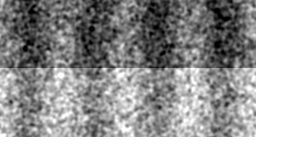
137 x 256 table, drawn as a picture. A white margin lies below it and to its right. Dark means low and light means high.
Lone odd cells: none. Stripes: upright, repeating 4 times. Average level on the scale: 50%. Seam: horizontal, 50% of the way down, the bottom part higher.
